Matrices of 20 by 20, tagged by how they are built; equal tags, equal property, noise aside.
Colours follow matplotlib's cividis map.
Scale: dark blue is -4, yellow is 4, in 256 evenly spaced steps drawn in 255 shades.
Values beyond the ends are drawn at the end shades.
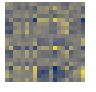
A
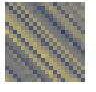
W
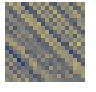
W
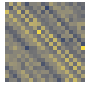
W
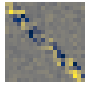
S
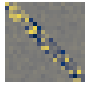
S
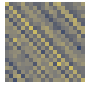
W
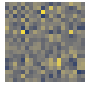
A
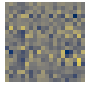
A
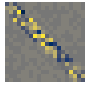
S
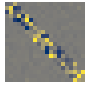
S
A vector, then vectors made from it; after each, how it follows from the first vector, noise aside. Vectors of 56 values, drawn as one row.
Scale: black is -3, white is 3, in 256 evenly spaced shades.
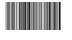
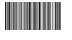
wrapped around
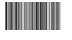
reversed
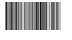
reversed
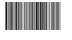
reversed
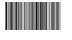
reversed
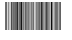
wrapped around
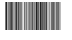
reversed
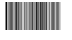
reversed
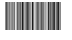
wrapped around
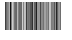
wrapped around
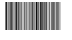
reversed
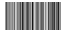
wrapped around
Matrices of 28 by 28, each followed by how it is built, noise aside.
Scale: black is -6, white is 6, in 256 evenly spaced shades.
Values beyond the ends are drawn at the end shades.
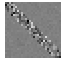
banded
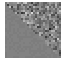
upper triangular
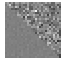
upper triangular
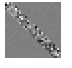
banded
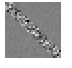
banded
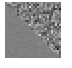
upper triangular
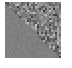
upper triangular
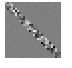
banded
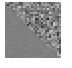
upper triangular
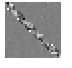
banded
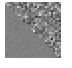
upper triangular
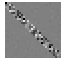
banded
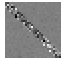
banded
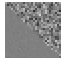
upper triangular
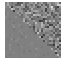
upper triangular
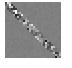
banded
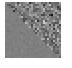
upper triangular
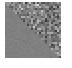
upper triangular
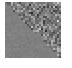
upper triangular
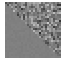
upper triangular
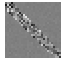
banded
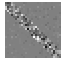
banded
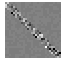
banded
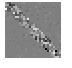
banded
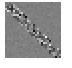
banded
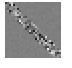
banded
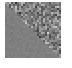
upper triangular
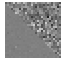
upper triangular
